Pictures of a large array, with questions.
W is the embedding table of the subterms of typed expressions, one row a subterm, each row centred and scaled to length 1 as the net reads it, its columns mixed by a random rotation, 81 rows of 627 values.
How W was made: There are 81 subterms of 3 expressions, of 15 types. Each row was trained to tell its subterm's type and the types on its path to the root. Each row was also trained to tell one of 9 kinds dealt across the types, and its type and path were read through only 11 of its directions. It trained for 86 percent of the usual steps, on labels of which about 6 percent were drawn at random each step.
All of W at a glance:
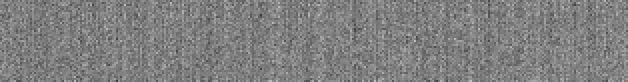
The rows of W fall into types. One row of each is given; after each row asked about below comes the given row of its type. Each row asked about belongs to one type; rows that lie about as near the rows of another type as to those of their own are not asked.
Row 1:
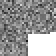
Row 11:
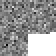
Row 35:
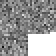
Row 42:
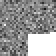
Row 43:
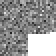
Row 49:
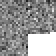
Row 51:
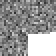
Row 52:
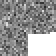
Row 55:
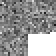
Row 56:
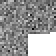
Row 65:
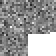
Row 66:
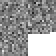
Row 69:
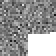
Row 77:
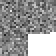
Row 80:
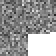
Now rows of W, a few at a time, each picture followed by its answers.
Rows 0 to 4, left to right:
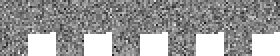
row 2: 35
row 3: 42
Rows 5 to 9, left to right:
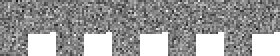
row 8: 1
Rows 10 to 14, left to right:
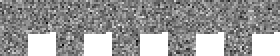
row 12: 35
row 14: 42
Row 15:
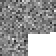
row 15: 80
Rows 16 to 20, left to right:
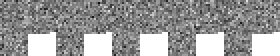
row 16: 42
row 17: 35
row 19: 66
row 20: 43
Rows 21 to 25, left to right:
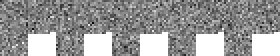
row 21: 11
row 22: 42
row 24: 56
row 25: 65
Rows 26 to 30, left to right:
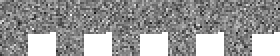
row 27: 56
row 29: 66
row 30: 66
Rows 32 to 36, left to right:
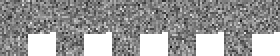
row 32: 80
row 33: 51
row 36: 66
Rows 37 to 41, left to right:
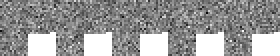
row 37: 1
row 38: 11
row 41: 65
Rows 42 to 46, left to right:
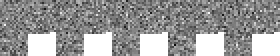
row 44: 56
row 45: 11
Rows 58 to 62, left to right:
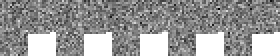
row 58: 55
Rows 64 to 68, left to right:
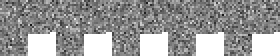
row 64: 69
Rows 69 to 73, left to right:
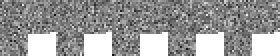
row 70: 51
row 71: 43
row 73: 35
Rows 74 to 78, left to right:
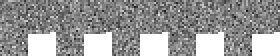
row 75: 65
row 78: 80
